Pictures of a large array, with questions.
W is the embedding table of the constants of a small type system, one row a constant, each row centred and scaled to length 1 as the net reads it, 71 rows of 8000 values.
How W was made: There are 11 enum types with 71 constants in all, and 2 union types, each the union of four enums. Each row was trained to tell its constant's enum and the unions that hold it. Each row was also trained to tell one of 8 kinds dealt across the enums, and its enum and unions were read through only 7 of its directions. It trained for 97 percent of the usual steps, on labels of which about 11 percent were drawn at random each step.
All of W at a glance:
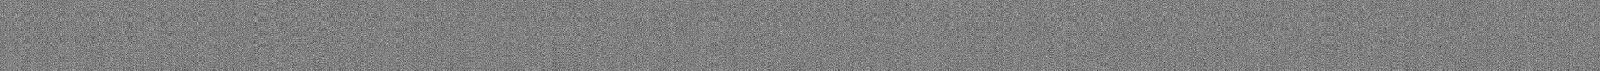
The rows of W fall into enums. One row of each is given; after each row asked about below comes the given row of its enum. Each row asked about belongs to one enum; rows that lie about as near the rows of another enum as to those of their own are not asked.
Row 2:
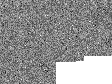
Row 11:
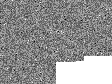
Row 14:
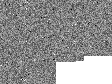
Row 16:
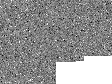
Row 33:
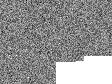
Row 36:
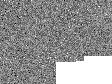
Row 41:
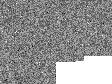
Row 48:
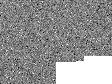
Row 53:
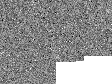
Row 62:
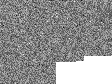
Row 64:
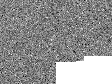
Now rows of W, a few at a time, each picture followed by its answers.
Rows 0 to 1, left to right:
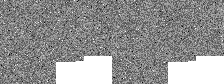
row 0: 33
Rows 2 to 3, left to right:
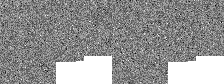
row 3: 14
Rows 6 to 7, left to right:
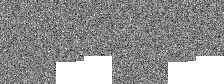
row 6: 14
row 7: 14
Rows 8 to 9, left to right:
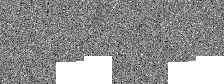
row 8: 2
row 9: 2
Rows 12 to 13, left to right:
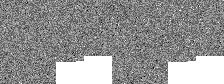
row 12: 62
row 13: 14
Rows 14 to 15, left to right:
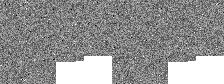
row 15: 11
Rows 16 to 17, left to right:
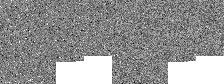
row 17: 33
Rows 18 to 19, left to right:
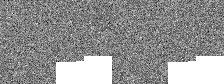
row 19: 64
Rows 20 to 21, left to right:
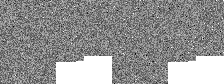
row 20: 64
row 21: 2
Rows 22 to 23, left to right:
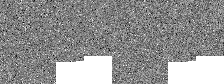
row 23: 53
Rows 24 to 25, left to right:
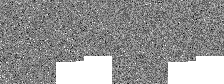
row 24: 11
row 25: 14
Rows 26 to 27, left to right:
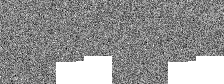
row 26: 64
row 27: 53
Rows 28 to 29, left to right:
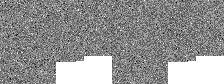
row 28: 53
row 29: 36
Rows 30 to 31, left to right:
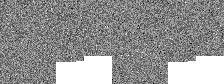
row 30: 36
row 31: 33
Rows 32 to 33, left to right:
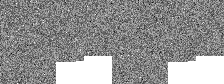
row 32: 53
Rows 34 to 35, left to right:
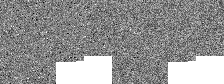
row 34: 64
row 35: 33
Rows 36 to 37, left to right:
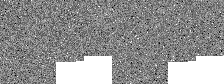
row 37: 16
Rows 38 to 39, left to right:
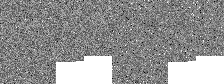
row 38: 53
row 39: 11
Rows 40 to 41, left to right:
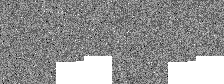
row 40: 14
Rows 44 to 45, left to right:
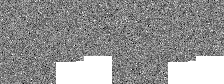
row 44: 33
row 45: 64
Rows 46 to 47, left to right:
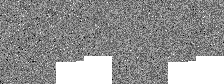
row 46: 2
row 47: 48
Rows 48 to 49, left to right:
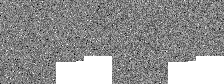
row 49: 14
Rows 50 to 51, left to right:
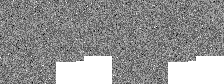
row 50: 48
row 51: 36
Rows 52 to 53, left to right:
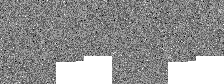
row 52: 33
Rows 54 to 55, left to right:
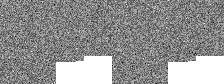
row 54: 2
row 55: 62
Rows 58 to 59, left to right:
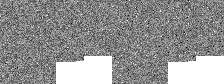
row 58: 11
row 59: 48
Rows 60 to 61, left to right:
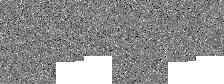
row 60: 11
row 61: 53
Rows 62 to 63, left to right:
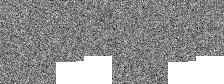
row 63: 48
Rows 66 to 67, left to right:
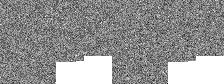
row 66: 48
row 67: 64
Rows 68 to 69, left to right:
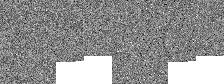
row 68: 11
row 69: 62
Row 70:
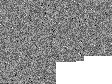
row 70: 62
